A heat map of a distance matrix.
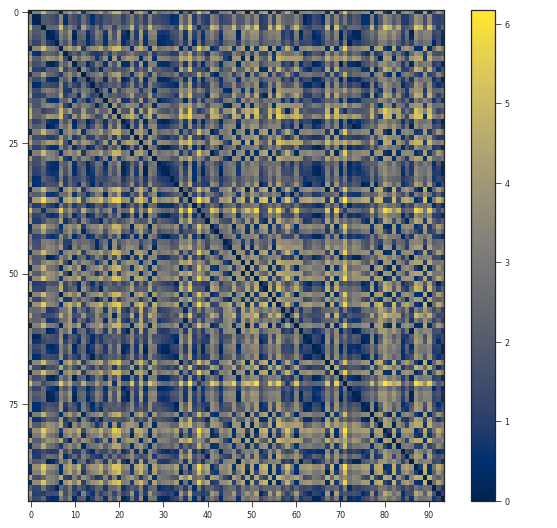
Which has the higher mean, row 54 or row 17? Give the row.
54
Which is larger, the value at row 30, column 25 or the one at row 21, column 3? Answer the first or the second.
the first
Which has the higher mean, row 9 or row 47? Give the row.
9
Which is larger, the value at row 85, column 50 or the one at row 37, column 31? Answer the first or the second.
the first
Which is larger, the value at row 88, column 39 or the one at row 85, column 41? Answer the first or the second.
the second
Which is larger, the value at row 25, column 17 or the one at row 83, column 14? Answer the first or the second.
the first
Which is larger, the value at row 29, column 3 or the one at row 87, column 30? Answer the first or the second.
the second
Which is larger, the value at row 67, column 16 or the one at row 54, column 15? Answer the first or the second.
the first
